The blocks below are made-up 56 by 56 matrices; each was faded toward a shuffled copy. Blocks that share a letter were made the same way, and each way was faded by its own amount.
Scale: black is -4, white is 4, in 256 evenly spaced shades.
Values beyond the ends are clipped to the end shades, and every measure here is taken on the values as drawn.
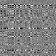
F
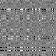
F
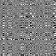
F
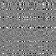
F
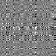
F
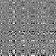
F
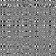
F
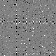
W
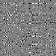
W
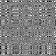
F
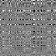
F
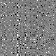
W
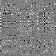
W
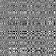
F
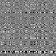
F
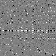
W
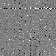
W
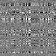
F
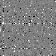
W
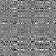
F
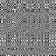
F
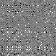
W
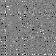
W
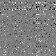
W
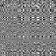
F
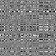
F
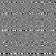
F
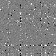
W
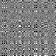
F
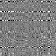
F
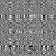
F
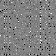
W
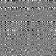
F
